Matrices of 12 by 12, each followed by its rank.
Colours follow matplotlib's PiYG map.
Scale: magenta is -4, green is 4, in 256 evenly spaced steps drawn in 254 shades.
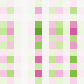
one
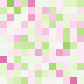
full rank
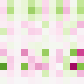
two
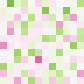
full rank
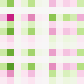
one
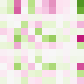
two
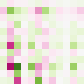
two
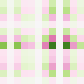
one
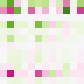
two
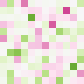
full rank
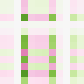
one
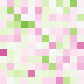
full rank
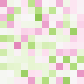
full rank
